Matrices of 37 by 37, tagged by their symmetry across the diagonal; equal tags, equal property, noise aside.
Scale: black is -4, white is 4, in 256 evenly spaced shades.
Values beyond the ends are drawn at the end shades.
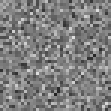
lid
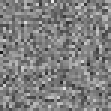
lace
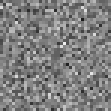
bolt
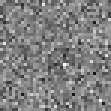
lid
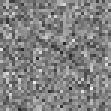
bolt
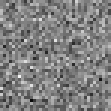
bolt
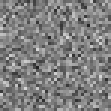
lace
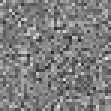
lid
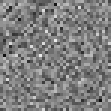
lid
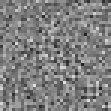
lace
